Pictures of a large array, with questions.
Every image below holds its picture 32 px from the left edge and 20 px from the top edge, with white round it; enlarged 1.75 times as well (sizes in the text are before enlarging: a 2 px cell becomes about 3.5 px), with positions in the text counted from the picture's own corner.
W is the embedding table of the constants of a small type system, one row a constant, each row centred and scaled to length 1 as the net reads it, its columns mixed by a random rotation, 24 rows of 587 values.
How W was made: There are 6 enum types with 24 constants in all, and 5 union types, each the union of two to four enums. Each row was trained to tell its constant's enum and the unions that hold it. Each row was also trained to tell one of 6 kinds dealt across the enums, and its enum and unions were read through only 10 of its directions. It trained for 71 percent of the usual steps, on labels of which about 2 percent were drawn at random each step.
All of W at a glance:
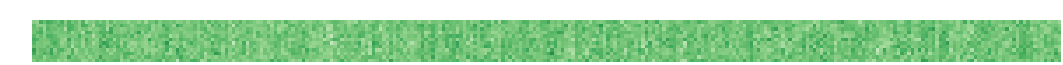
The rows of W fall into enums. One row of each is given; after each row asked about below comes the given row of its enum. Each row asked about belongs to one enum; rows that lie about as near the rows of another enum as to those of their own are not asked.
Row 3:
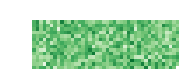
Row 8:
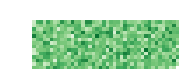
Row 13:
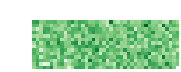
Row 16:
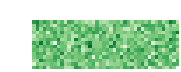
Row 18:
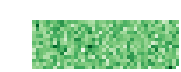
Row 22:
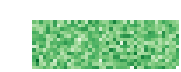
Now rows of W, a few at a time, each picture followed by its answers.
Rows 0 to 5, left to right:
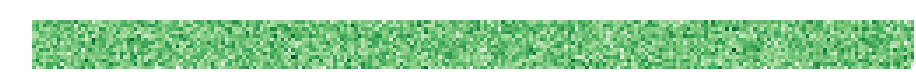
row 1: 22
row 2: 16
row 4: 16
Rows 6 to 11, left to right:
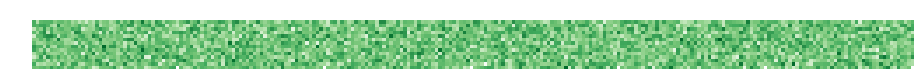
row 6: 16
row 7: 8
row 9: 13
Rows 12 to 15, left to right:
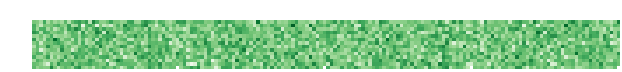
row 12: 13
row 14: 8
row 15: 13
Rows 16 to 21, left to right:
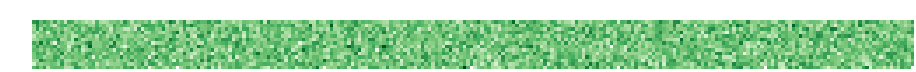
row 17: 18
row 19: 22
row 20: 8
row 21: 16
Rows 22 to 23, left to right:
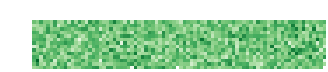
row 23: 13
